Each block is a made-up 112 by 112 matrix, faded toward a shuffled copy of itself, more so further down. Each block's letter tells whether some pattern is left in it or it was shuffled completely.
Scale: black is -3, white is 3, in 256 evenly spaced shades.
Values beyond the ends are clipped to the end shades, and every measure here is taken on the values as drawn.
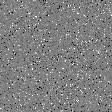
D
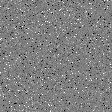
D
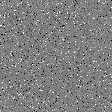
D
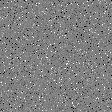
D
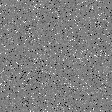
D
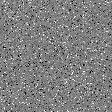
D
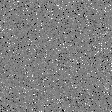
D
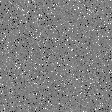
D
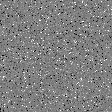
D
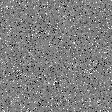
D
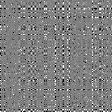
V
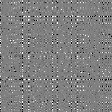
V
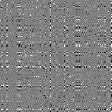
V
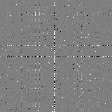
V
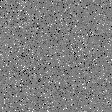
D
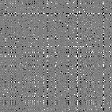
V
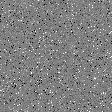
D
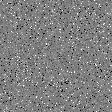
D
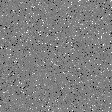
D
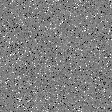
D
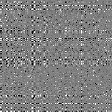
V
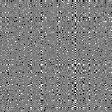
V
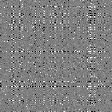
V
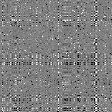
V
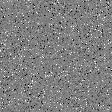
D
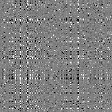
V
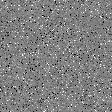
D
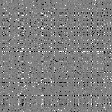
V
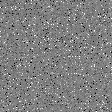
D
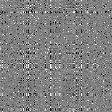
V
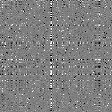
V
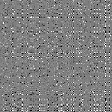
V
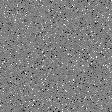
D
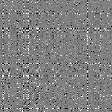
V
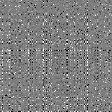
V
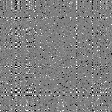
V
